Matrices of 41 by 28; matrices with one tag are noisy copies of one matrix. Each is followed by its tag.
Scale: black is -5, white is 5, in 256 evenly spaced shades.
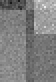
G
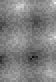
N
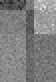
G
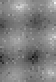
N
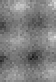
N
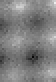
N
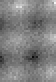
N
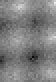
N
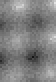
N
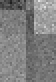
G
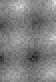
N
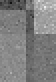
G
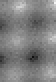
N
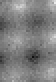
N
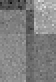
G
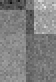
G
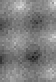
N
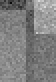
G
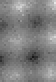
N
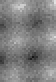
N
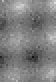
N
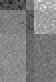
G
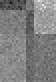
G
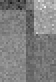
G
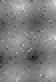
N
